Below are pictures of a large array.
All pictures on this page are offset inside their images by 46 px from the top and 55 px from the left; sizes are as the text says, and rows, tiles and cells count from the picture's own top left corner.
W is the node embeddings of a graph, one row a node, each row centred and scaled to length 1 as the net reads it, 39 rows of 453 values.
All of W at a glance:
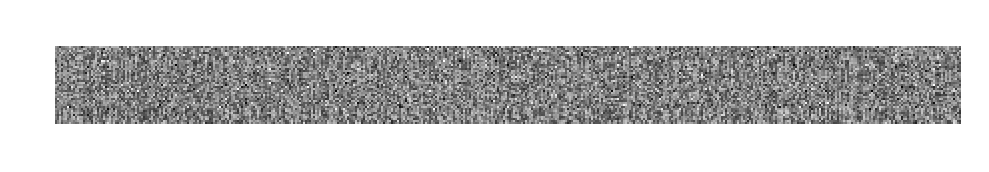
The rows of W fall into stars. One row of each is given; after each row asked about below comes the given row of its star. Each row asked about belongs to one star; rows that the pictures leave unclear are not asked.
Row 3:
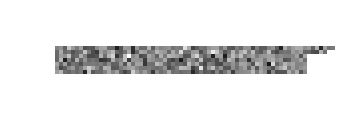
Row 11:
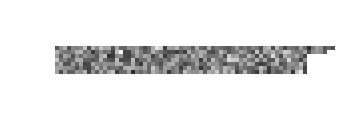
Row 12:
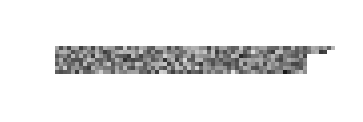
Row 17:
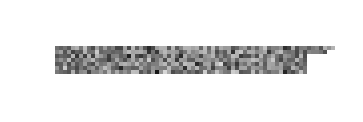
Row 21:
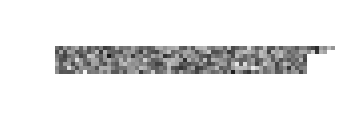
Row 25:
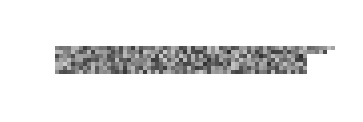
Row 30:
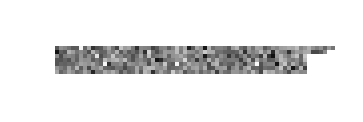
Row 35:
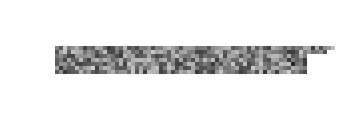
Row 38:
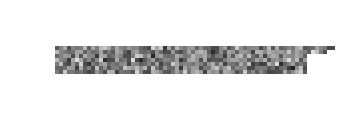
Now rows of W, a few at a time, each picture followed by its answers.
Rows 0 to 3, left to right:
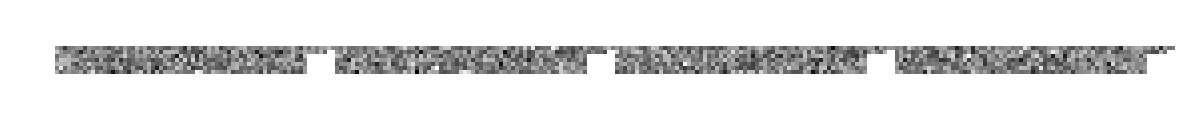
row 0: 25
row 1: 35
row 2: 21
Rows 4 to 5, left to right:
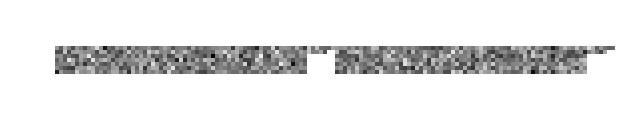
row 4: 35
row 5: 30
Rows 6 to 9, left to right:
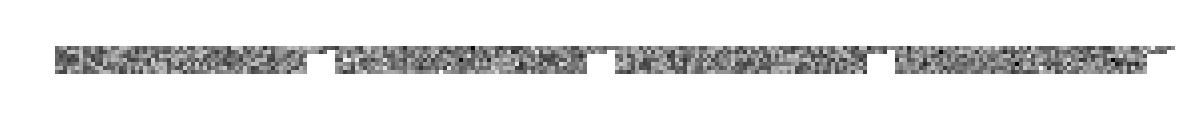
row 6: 30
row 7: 11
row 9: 12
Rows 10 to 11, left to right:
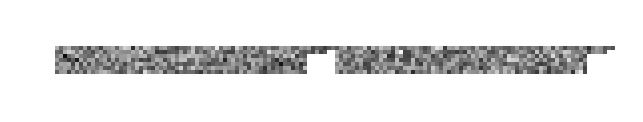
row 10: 12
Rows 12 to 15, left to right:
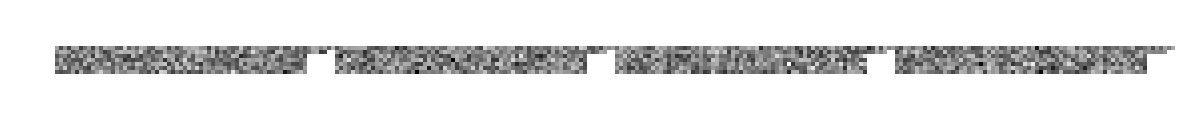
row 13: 17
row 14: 17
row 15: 35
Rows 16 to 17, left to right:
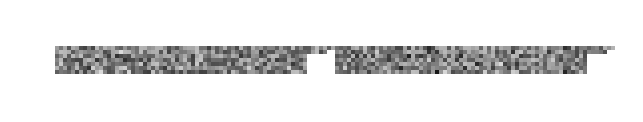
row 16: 12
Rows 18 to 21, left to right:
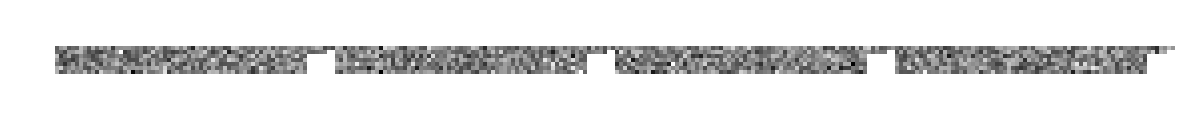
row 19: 11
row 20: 35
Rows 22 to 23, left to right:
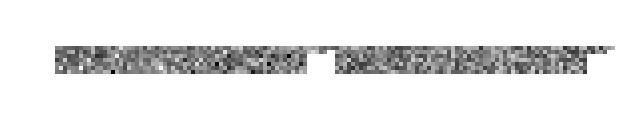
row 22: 30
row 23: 17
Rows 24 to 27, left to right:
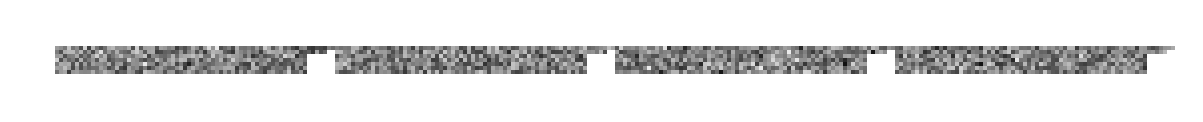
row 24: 11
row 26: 17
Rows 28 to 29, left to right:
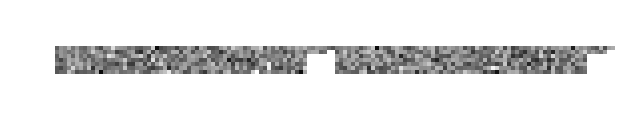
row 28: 38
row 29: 21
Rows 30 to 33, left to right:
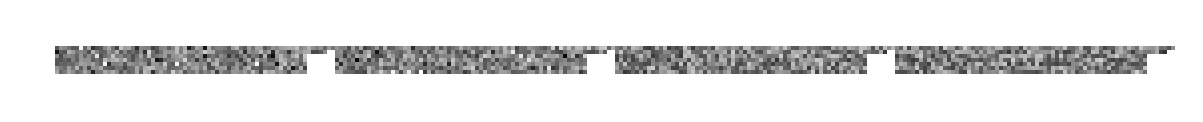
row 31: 3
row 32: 3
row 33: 12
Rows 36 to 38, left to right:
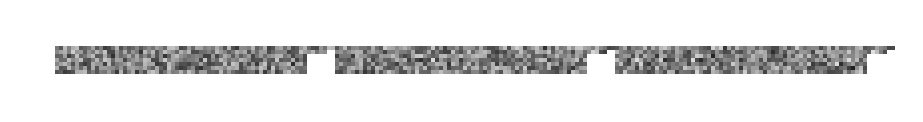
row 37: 38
